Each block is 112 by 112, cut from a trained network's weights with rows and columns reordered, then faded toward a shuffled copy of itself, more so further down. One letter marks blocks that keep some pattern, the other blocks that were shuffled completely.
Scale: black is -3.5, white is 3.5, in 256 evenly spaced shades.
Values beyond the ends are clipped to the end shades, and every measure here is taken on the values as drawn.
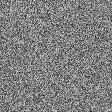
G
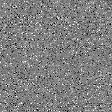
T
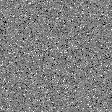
G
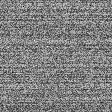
T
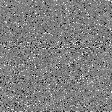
T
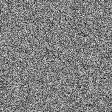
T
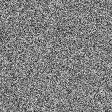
G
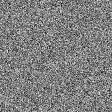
G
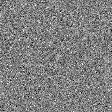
T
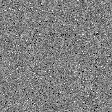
T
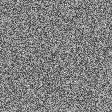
G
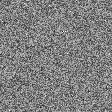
G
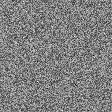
G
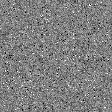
T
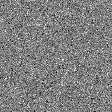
T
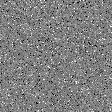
G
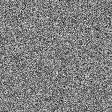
G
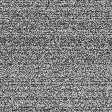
T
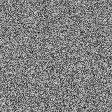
G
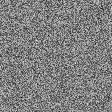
G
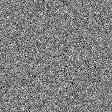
T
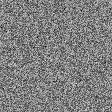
G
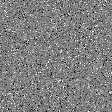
G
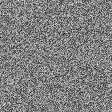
G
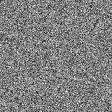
T
